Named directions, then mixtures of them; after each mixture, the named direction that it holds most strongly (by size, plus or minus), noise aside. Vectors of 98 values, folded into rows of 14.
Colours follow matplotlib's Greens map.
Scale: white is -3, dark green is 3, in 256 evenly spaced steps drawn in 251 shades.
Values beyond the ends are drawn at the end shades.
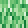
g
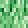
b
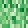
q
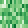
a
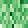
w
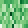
w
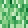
q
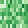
a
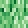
b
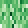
w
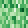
q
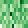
w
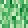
q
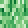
b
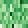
w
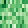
a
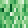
b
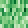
b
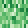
q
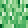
w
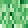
w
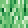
b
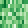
a
